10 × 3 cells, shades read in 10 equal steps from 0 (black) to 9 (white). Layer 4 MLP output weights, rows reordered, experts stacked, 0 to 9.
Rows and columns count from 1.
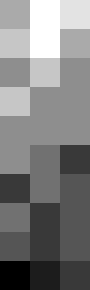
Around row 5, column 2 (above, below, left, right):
5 4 5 5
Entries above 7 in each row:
2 1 0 0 0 0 0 0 0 0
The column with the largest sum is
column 2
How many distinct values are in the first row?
3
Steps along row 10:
up up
